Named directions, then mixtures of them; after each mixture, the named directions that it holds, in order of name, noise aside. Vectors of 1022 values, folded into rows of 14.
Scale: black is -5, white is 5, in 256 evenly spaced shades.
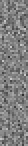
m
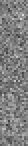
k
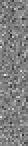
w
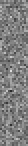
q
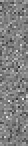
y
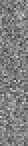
k, w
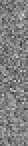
k, w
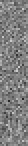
k, m, y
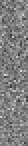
k, w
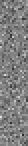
w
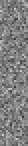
q, w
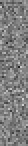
q, w, y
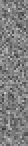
k, m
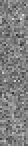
k, m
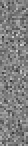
m, w, y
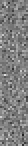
m, w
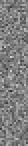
m, q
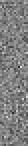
q, y
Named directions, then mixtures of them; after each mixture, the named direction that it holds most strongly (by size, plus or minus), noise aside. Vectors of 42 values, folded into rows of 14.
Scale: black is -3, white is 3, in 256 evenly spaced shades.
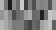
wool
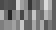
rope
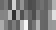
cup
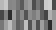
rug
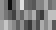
wool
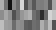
wool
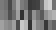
rope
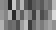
cup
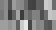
cup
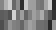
wool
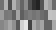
cup
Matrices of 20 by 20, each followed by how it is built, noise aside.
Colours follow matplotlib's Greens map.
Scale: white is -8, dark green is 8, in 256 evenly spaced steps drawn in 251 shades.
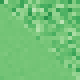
upper triangular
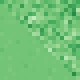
upper triangular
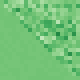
upper triangular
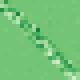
banded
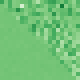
upper triangular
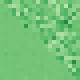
upper triangular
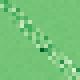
banded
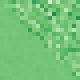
upper triangular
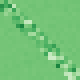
banded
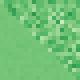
upper triangular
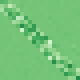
banded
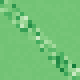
banded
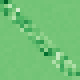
banded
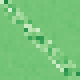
banded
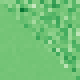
upper triangular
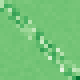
banded
